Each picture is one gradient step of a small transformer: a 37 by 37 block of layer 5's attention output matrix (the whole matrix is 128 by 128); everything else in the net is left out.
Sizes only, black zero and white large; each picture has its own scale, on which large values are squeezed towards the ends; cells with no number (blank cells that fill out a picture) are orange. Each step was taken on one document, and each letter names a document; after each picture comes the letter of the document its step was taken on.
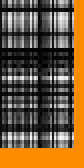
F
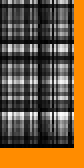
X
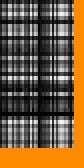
F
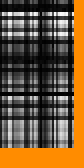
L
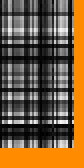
L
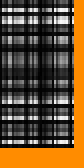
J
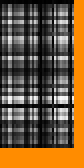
J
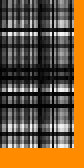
F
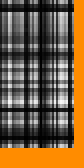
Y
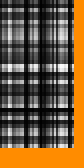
Y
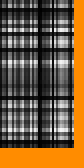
X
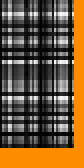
J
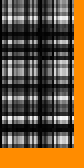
J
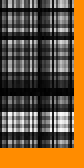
X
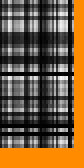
Y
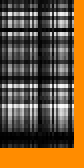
X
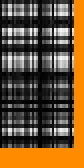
X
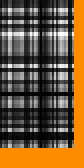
Y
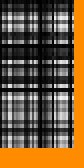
J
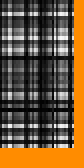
L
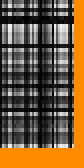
L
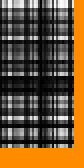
Y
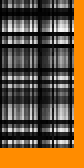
X
